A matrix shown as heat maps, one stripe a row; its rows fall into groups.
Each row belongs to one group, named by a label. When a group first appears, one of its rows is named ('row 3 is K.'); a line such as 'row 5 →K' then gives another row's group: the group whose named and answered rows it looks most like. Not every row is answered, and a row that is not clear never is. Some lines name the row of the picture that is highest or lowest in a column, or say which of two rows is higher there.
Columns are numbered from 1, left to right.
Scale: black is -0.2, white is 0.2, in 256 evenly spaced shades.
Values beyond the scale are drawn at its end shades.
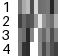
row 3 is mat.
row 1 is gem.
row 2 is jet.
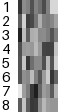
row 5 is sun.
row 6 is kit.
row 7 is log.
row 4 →gem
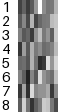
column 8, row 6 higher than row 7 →No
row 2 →sun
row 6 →jet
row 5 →sun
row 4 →sun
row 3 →jet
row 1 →jet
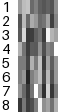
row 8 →jet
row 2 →kit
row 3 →sun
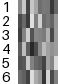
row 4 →log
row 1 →kit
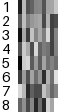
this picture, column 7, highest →7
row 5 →gem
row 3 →kit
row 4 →gem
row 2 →kit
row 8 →sun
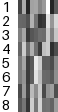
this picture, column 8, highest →1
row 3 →sun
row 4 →kit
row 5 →mat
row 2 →sun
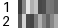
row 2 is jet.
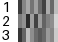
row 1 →gem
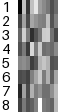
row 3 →log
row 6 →jet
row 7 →sun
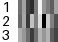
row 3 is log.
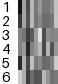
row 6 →log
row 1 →sun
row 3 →jet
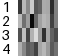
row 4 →log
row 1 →kit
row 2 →log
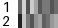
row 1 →kit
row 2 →gem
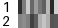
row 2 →log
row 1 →gem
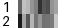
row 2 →sun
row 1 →gem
